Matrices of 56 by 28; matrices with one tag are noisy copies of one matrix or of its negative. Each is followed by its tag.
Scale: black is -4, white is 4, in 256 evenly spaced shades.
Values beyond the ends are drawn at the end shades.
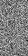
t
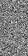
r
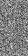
t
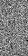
t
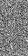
t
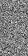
r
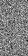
t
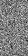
t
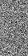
r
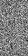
t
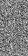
t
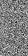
r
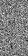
t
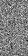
t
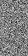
r
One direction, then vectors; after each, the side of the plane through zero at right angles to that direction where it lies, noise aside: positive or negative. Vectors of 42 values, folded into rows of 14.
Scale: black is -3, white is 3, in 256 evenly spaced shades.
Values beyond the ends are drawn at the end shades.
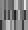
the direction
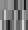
negative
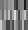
negative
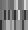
positive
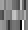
negative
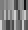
negative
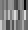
negative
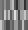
negative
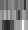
negative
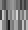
negative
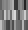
negative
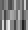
positive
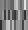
positive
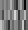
negative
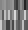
negative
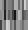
positive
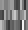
negative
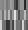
negative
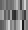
positive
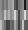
negative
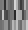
positive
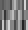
positive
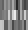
negative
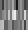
negative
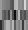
positive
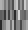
positive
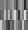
negative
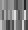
negative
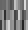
positive
